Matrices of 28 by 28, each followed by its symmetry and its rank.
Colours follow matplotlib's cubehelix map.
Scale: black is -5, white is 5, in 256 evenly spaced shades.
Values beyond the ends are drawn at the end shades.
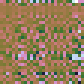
neither, rank three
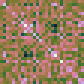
symmetric, rank five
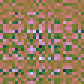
neither, rank three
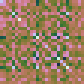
symmetric, rank five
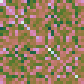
symmetric, rank five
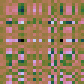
neither, rank two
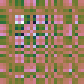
symmetric, rank two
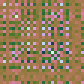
symmetric, rank three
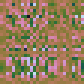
neither, rank three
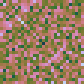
symmetric, full rank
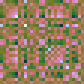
symmetric, rank three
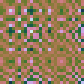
symmetric, rank two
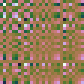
symmetric, rank two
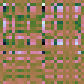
neither, rank two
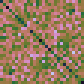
symmetric, full rank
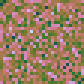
symmetric, full rank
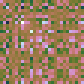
symmetric, rank three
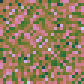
symmetric, full rank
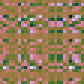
neither, rank two
